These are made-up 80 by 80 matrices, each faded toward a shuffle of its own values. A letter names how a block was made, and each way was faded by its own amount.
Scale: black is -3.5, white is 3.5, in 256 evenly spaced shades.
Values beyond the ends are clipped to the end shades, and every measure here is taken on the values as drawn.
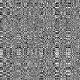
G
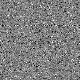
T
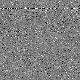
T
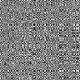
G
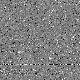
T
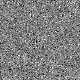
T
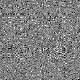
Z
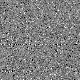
T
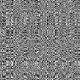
G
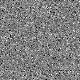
T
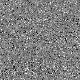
T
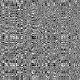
G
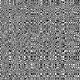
G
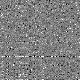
Z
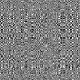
G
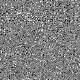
T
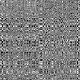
G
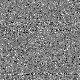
T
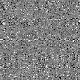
Z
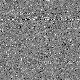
T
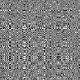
G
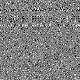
Z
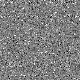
T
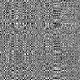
G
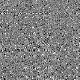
Z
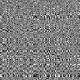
G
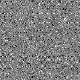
Z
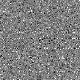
Z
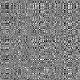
G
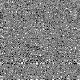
Z
